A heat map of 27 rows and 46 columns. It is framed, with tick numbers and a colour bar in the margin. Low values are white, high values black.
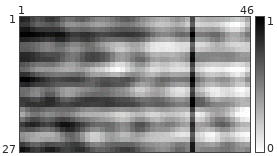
Neither half mirrors the other. Values rise toward the left. Column 35 stands out from the rest. Horizontal stripes repeat 6 times down the table. The top left is the ninth with the highest average.
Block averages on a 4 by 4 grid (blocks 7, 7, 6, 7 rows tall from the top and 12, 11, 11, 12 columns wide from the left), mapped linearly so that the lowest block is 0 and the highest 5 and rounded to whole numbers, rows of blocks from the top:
5 3 1 0
4 2 1 1
4 3 1 0
4 2 1 1
